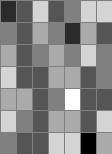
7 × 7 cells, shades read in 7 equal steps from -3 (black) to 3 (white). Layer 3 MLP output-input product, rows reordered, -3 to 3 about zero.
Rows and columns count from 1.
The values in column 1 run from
-2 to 2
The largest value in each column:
2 1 2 2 3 2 2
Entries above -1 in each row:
4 4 6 4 4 5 4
